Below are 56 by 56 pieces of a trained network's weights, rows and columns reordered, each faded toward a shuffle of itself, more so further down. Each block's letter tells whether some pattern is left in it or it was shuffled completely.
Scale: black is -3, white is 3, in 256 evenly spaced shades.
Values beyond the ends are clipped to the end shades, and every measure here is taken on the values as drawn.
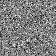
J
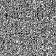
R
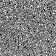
J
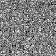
R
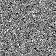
J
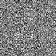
R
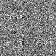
R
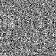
R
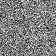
J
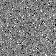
J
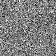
J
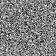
J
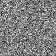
J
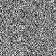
R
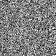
J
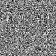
R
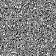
R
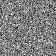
J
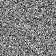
J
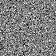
J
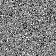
J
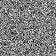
R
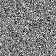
J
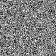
R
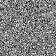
R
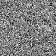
R
